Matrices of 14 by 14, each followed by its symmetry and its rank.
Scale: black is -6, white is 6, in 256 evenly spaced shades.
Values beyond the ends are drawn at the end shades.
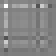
symmetric, rank one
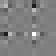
symmetric, rank one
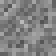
symmetric, full rank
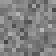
neither, full rank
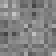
symmetric, rank three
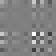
symmetric, rank one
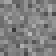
neither, full rank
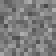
neither, full rank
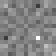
symmetric, rank three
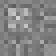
symmetric, rank three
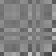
symmetric, rank one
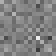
symmetric, rank three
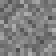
symmetric, full rank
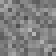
symmetric, full rank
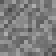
symmetric, full rank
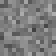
neither, full rank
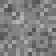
symmetric, full rank
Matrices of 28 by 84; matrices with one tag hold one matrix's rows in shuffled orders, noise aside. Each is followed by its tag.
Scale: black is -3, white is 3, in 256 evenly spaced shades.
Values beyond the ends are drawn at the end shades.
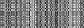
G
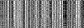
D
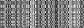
G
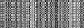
G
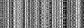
D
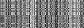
G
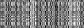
G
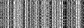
D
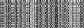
G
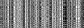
D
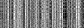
D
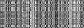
G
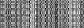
G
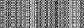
G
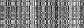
G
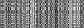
G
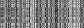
G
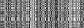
G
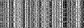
D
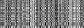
G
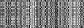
G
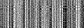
D
